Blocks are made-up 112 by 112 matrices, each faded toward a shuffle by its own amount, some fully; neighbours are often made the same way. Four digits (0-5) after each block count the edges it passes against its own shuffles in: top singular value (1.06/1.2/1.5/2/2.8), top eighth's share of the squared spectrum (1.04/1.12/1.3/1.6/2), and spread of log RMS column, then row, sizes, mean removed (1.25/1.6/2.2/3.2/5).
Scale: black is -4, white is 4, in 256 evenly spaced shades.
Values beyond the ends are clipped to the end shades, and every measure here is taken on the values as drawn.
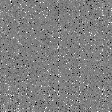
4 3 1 1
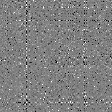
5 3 2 2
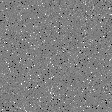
2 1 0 0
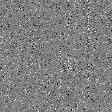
1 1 1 0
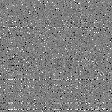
4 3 1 2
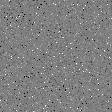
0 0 0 0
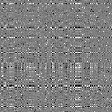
5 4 3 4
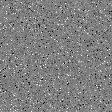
2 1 0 0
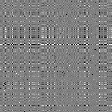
5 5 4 4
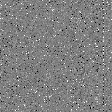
4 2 1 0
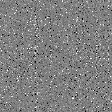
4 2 2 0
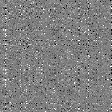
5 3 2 2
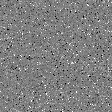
2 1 0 0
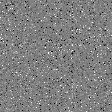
3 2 1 0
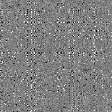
5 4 3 2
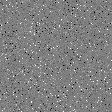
0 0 0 0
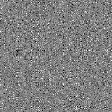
4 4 2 2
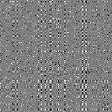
5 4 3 3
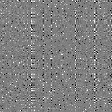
5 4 3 2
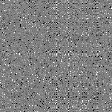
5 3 2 2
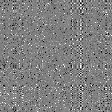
5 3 3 2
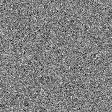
0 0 0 0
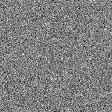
2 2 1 1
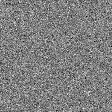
2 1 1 0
